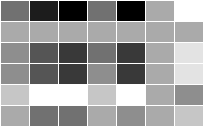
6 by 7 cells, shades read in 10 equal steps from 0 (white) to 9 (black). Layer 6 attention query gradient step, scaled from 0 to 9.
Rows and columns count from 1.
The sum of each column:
21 28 31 22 30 18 11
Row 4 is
4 6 7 4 7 3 1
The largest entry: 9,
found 2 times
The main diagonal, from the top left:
5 3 7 4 0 3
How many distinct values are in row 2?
1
